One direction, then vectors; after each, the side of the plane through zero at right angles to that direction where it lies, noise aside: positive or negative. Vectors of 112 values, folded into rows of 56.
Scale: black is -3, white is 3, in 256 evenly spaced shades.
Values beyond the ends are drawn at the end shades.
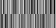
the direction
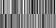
positive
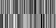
positive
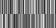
negative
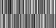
negative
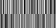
positive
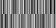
positive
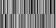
positive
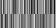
positive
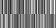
negative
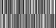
negative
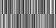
negative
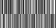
negative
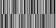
positive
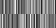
negative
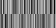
positive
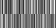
negative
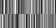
negative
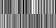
negative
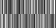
negative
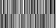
positive
